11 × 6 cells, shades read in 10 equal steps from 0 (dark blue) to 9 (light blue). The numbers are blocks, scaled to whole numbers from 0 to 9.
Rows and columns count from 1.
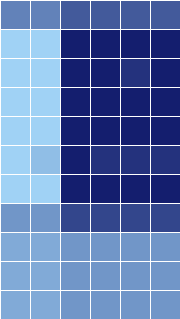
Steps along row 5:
same down same same same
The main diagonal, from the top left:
5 9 0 0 0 1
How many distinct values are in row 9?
2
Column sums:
86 85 23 24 25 24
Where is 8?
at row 6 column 2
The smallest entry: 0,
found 20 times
